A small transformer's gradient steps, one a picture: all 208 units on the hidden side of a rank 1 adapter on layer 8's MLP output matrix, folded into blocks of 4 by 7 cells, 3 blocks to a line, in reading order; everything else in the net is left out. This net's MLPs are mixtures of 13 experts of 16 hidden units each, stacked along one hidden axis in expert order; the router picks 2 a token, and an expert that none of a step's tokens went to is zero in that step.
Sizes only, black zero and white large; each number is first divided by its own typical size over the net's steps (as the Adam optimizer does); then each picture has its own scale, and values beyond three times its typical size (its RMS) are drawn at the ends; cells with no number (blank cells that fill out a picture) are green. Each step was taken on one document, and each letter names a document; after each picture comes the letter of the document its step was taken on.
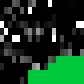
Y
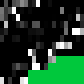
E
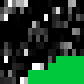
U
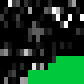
U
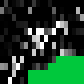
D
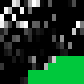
Y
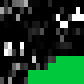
E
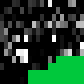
Y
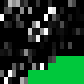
U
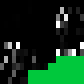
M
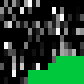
D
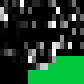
E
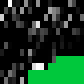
U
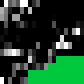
E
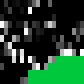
Y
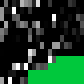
E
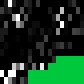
U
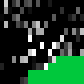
E
